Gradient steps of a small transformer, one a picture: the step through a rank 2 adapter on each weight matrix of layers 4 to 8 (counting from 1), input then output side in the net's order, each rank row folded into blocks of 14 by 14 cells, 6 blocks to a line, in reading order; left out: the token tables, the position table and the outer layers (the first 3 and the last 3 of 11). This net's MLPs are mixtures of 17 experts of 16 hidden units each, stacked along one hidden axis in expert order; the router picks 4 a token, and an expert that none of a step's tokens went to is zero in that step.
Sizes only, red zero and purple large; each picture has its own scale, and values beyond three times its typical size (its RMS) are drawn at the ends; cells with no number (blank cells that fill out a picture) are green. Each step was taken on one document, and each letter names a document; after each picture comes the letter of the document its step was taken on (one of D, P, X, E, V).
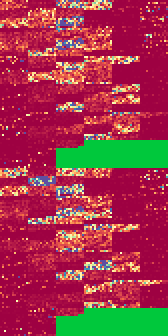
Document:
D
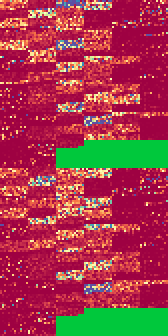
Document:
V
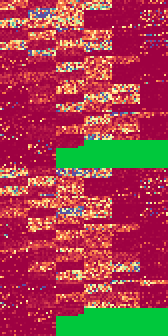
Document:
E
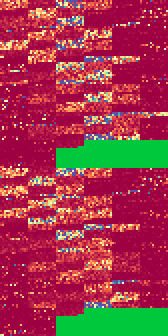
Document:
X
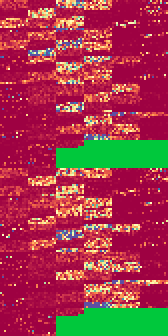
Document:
V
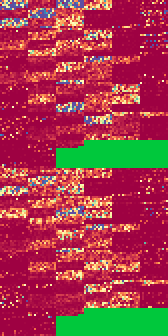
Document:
E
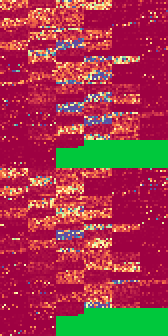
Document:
X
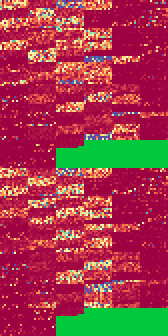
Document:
X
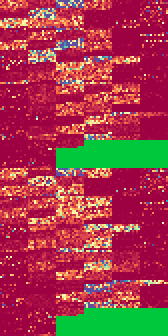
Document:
V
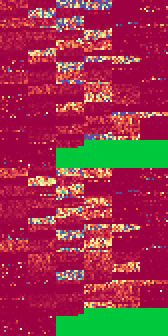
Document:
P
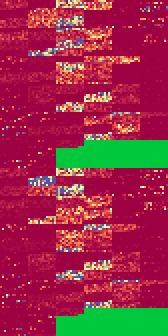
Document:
D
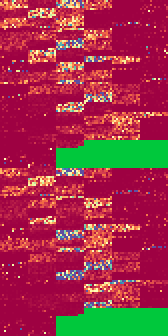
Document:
P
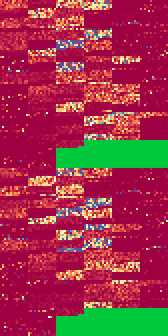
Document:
P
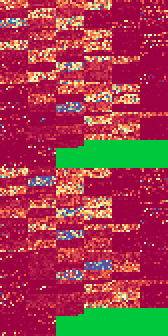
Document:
E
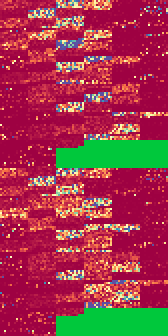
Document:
V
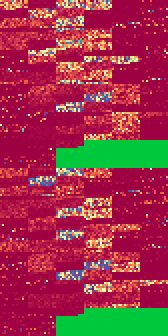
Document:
P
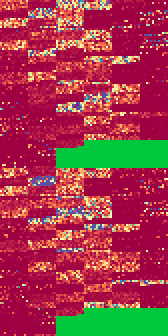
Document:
E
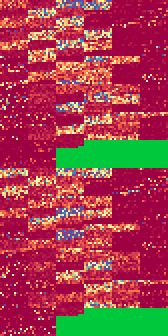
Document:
X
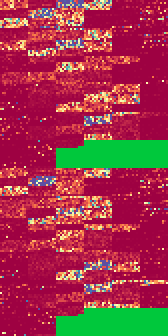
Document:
E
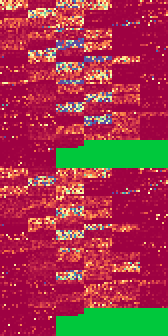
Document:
X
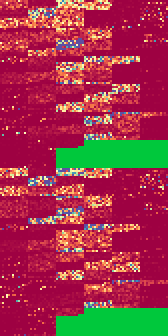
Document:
D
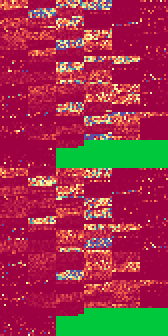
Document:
P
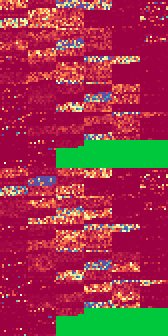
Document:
D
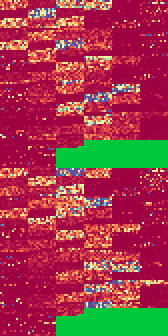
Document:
V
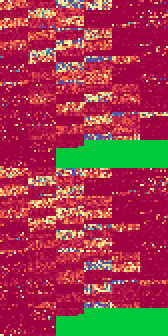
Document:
X
